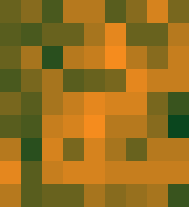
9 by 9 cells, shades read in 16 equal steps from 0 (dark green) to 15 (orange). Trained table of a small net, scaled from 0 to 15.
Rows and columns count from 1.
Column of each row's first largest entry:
8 6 6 7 5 5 3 1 1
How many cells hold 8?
5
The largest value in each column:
14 10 13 13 15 15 14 13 12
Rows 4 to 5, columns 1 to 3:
4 7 10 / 7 5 10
